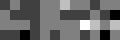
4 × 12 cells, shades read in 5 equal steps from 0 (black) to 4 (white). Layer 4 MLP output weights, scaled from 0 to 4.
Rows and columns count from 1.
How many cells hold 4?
1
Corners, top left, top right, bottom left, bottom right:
1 2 1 2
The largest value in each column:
2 2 2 1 2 2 3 2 4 3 2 3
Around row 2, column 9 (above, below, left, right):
2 4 1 2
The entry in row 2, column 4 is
1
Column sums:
6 6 4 4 8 7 8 7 8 8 5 7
